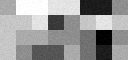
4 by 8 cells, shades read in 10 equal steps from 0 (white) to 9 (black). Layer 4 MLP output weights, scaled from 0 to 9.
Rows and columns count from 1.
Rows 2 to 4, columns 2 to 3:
2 1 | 3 3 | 4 6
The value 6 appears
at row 4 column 3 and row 4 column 4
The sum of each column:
9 9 10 18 12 20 26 13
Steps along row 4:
up up same down up up down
